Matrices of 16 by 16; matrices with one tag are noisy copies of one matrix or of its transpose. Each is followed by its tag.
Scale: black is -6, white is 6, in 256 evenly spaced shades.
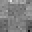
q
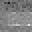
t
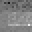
t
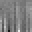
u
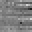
u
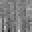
u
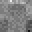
q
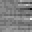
u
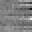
u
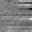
u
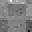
q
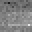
t
